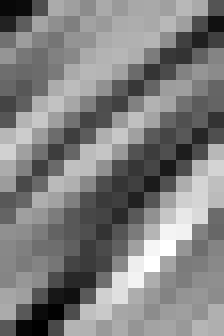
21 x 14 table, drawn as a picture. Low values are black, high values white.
Ninth with the highest average: bottom right. Grain: diagonal, up to the right. Histogram: bell-shaped. Mirror symmetry: none.
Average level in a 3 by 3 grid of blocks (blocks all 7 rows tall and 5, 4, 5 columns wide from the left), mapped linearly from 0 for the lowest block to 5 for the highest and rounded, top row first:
2 4 2
3 1 2
0 3 5
